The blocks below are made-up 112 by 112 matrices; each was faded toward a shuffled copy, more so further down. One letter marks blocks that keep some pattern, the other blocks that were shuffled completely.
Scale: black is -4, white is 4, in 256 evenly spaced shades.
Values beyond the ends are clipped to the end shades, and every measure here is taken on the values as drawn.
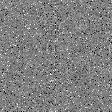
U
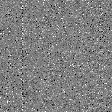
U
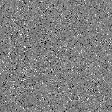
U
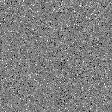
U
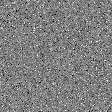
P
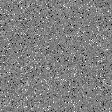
U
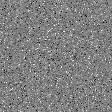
P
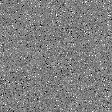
U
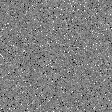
P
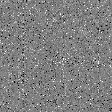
U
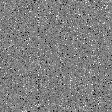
U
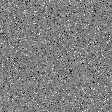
P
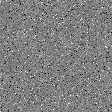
P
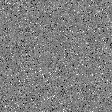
U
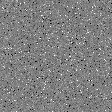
P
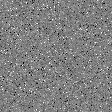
P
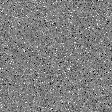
P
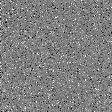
U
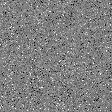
U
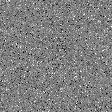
U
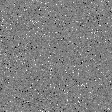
P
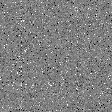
U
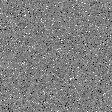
P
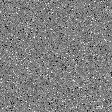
U
